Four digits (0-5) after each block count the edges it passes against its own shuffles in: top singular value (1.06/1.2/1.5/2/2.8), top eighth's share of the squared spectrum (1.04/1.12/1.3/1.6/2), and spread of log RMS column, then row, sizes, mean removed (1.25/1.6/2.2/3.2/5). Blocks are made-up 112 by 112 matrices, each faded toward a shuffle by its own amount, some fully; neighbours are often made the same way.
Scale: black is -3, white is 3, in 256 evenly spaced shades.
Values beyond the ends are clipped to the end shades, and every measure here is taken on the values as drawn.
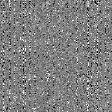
3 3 4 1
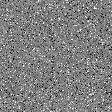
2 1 1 0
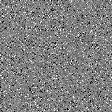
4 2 1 1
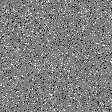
0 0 0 0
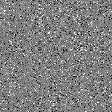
4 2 1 1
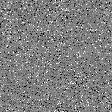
3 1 0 0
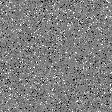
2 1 0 0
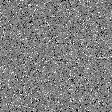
1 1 0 0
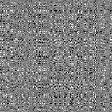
5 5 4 3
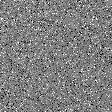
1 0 0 0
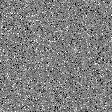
2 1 0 0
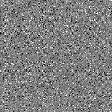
4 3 2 2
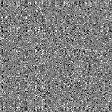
4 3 2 2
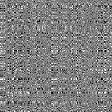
5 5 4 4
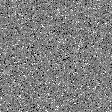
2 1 0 0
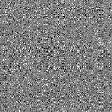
4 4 3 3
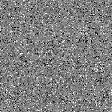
3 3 1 1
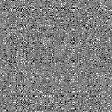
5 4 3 3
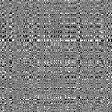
5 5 4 4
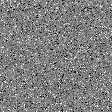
0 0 0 0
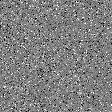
1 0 0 0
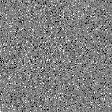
4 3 2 2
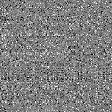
4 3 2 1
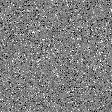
2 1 0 0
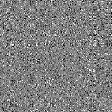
4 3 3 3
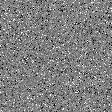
0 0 0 0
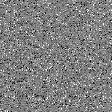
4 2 1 1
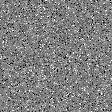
2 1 0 0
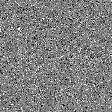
3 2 1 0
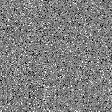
3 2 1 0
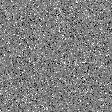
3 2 0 0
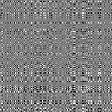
5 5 4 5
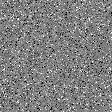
1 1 0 0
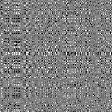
5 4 4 4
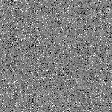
4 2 1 1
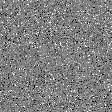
0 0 0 1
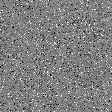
0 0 0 0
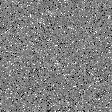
2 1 0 0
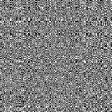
5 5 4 3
